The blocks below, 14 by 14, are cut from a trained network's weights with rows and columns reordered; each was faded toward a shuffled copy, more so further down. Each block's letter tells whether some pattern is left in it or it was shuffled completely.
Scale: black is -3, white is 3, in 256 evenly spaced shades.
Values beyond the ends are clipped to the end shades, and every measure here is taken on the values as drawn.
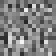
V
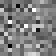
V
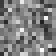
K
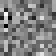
V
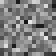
K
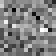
K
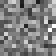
K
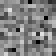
K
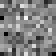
K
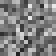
V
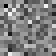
V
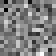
K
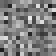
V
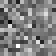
K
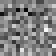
K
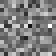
V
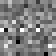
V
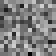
K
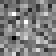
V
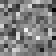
K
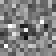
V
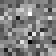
K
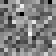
K
